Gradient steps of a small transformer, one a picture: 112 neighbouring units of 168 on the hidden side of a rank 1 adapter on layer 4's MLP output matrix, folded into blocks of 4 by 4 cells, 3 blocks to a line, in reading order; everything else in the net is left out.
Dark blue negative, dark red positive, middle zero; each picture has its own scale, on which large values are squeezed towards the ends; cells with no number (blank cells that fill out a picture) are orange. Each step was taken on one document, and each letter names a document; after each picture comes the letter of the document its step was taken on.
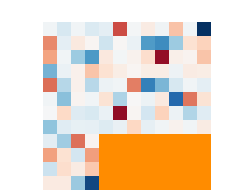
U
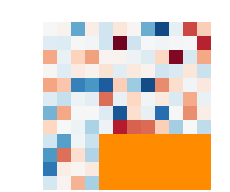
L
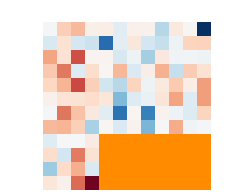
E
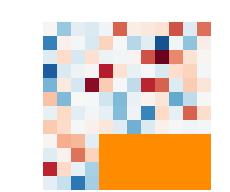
U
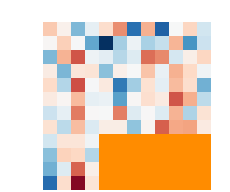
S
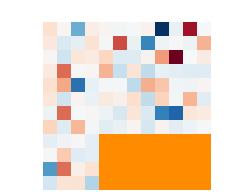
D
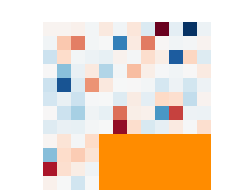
D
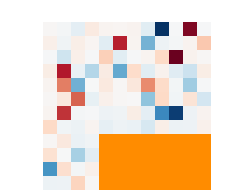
D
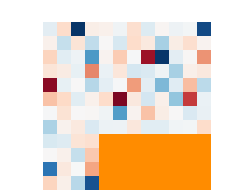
U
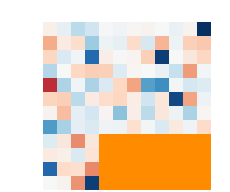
U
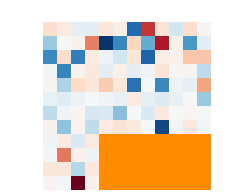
S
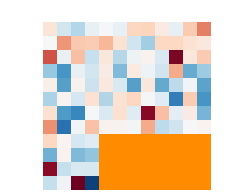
E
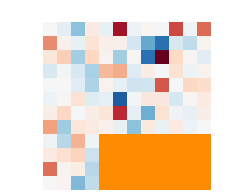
U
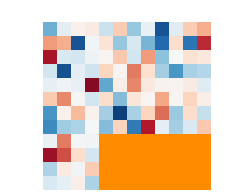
L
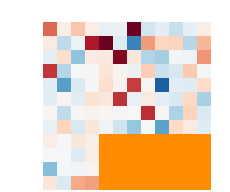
S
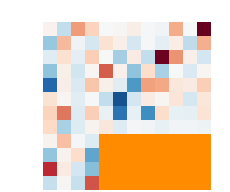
U
